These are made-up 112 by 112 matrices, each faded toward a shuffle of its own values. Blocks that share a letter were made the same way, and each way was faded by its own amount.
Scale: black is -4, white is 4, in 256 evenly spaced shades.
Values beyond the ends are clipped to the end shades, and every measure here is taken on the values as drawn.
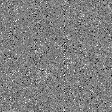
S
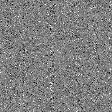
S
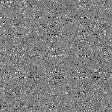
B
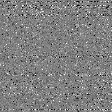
B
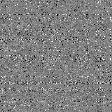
B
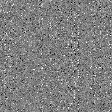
S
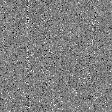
S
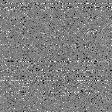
B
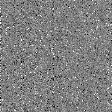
S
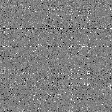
B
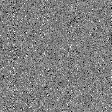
S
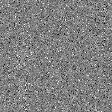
S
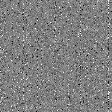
S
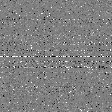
B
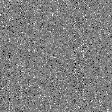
S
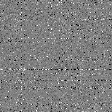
B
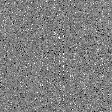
S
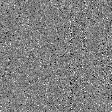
S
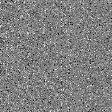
S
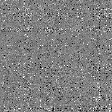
B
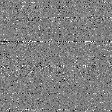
B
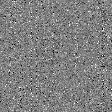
S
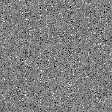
S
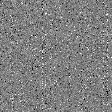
S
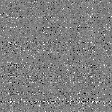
B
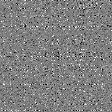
B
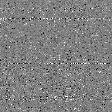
B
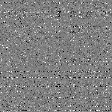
B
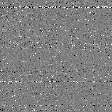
B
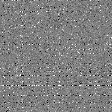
B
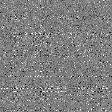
B
